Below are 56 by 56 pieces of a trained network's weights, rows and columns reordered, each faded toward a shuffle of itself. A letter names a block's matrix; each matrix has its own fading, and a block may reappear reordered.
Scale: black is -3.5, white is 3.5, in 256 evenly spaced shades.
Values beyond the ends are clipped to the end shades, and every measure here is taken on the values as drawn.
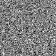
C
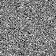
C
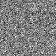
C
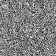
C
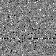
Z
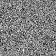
C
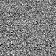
C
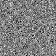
C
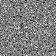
Z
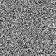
C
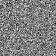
C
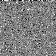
Z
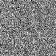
C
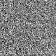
C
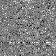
Z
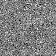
Z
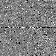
Z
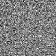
C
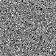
Z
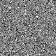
Z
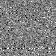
Z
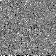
Z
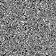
Z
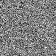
C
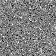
Z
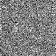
C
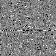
Z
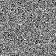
C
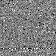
Z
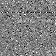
Z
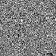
C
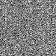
C
